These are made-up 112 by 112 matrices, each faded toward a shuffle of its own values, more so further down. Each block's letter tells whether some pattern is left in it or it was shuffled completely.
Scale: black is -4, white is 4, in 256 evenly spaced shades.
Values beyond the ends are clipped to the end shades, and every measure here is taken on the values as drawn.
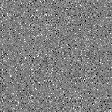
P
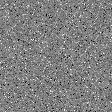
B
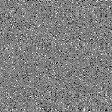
P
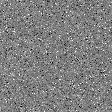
B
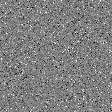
B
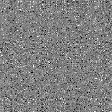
P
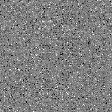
P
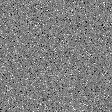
B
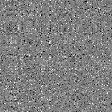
P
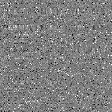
P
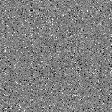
P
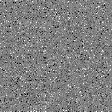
P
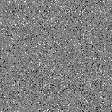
P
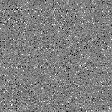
P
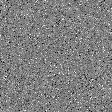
B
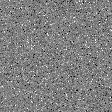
B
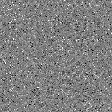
P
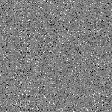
P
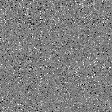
P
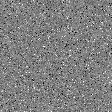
B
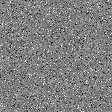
B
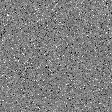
B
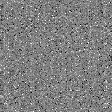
P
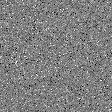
B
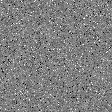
B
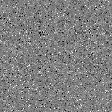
P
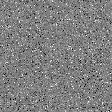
P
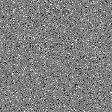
P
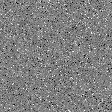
B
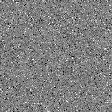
P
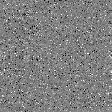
P
